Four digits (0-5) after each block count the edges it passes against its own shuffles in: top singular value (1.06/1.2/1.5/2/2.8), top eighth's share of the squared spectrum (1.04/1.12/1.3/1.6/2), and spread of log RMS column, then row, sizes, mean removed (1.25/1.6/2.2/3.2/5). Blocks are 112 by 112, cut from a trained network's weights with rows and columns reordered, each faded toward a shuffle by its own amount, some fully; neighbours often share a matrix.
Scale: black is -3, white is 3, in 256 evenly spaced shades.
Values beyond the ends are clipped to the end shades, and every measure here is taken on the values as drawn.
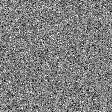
0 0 0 0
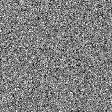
2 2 0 1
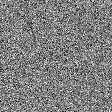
1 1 0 0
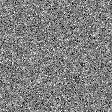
0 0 0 0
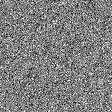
0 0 0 0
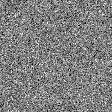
1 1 1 0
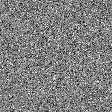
0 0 0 0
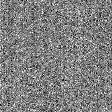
2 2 0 1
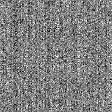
3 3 0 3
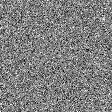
0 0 0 0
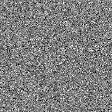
2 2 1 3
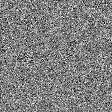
0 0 0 1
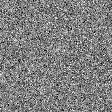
1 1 0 0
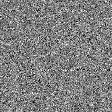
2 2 0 2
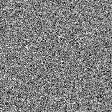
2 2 0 1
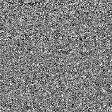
2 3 1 3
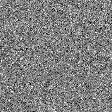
1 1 0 2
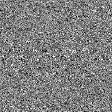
2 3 0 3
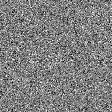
2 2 0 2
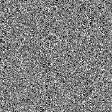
3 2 3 0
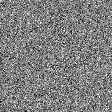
1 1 0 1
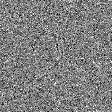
2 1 1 0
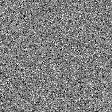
1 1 1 0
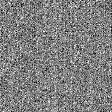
2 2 0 2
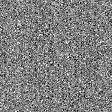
2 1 0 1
